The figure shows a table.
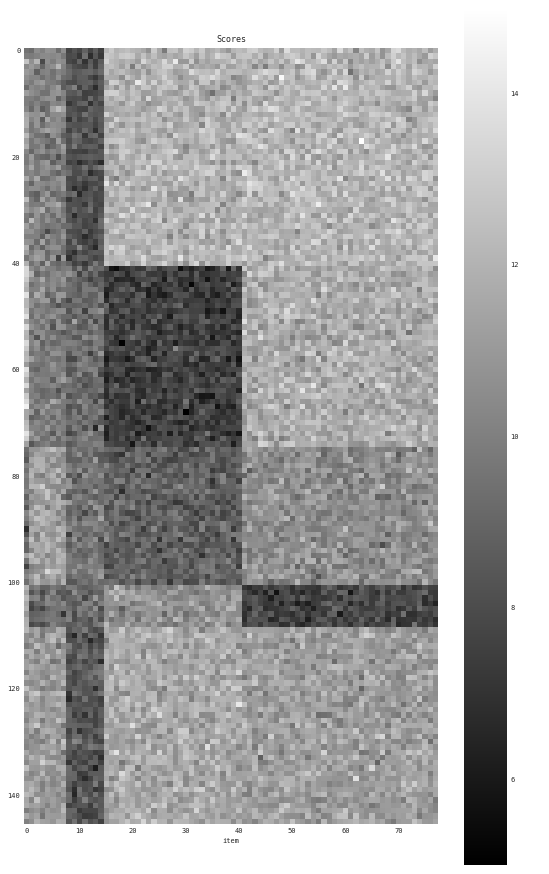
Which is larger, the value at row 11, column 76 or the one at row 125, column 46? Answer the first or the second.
the first
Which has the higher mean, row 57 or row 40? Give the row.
40
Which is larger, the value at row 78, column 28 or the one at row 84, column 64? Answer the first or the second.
the second
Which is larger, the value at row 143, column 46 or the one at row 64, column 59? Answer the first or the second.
the second
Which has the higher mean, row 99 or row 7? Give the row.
7
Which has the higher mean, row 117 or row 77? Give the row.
117
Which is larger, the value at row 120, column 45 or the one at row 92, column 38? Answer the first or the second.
the first
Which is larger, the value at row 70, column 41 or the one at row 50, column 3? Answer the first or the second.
the first
